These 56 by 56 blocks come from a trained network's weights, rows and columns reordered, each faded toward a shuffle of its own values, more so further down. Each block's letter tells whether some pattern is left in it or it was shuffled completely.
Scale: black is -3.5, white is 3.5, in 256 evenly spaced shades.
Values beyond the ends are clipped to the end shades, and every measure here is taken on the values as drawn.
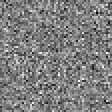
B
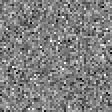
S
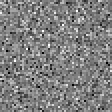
S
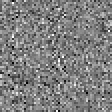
B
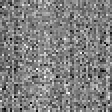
B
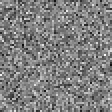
S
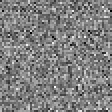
B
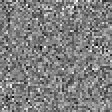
B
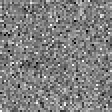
S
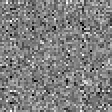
B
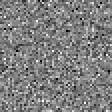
S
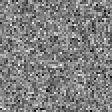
S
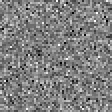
S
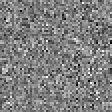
B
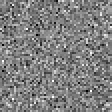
S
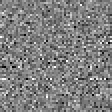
B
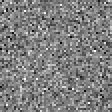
S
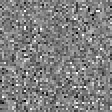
B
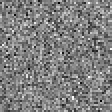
S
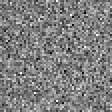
S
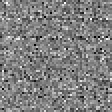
B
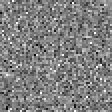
S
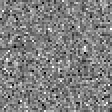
S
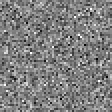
S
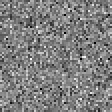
S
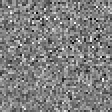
B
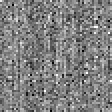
B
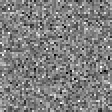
S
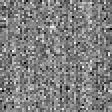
B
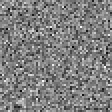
S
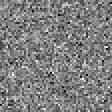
S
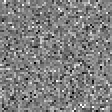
S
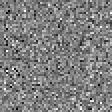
B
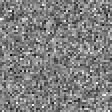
S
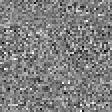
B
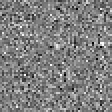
B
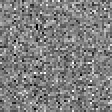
B
